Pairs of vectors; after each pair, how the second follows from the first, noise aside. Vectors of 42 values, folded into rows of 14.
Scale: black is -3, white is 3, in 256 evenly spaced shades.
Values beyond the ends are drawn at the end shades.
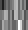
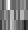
reversed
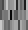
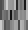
copied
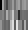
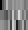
sign-scrambled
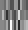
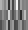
reversed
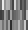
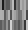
negated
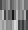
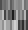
copied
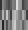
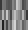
copied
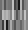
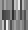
negated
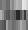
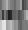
reversed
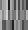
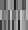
reversed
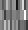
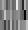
negated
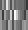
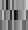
negated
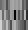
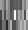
negated
